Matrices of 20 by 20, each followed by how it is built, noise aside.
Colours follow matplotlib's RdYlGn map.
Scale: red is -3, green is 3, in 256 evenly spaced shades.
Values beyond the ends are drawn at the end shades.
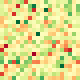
noise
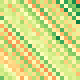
Toeplitz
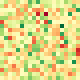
noise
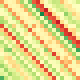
Toeplitz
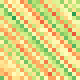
Toeplitz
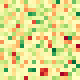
noise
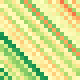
Toeplitz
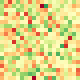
noise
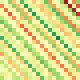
Toeplitz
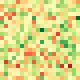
noise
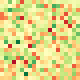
noise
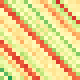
Toeplitz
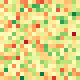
noise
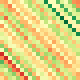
Toeplitz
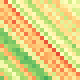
Toeplitz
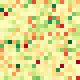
noise
